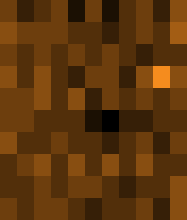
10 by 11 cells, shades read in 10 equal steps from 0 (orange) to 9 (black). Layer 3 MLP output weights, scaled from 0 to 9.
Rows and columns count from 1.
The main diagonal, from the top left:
5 5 5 6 4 8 7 6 6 7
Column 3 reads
6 5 5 4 4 6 6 4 5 5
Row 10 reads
5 6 5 5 6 7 6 6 5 7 4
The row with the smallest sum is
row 4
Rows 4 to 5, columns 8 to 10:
7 4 0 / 6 5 6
